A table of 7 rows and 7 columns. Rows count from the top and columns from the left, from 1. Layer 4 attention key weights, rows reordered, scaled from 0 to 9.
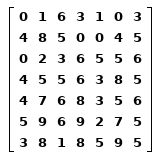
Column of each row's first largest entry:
3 2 4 6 4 2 6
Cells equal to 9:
3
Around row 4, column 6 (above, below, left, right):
5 5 3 5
